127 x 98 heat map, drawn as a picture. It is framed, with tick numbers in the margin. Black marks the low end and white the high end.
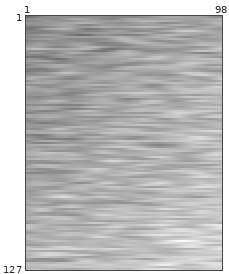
Slope: up to the bottom right. Grain: streaks across. Average level on the scale: 70%. Ninth with the lowest average: top left.
